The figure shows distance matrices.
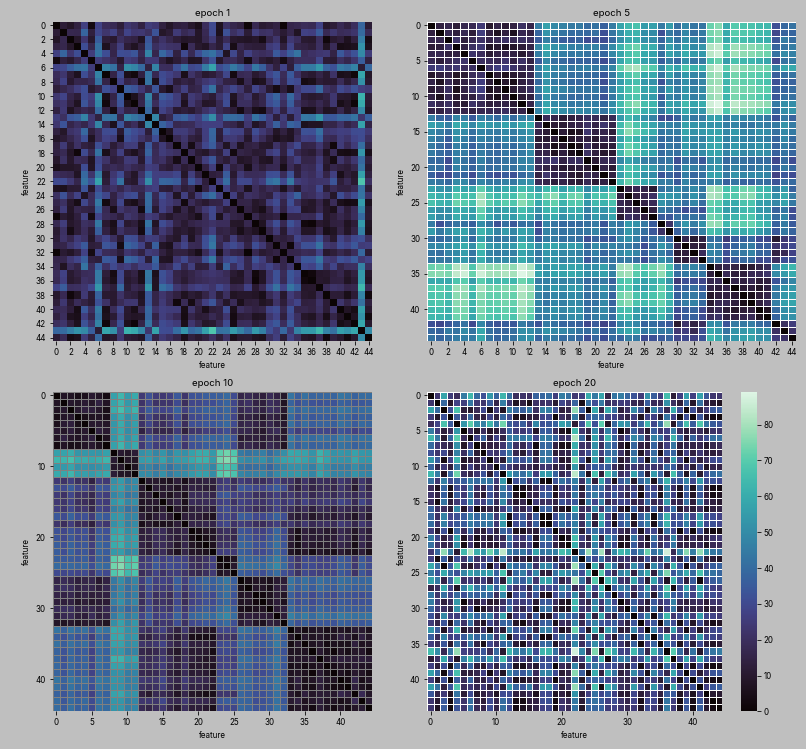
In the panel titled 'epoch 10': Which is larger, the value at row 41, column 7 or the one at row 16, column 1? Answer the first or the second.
the first
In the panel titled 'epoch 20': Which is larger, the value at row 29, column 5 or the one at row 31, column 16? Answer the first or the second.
the second
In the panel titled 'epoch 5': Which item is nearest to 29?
28
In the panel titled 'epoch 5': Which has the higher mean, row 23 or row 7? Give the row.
23
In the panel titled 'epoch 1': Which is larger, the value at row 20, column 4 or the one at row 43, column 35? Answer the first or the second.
the second
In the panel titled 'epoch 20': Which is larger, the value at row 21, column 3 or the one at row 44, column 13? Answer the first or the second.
the first
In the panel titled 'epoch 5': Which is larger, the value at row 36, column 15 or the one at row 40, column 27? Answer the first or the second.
the second
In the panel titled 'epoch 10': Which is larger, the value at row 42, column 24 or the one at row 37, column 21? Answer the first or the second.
the first
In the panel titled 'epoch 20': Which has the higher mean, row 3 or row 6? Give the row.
6
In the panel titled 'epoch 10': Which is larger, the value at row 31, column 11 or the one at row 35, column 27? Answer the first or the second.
the first
